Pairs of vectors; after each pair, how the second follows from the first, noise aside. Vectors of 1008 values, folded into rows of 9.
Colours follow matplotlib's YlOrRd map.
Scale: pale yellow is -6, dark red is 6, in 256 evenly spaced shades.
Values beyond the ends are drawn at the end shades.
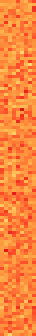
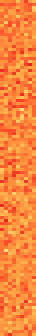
negated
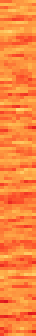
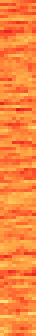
negated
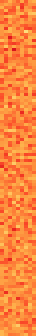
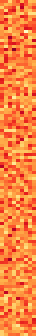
scaled up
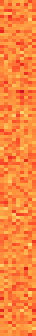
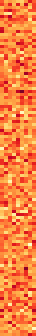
scaled up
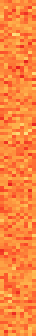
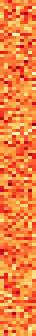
scaled up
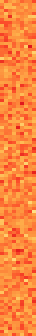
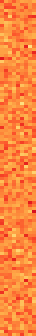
negated
